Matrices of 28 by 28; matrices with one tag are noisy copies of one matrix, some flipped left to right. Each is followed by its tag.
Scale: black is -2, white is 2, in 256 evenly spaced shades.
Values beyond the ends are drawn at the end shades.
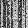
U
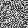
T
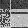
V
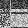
V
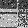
V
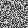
T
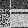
V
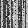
U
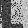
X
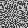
T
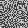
T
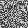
T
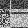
V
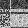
V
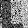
X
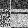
V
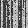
U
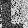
X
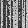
U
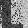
X
